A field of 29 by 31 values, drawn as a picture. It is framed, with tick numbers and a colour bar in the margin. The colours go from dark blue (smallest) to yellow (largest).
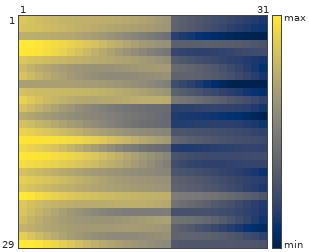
Grain: streaks across. Seam: vertical, 60% of the way across, the left part higher. Slope: up to the left.
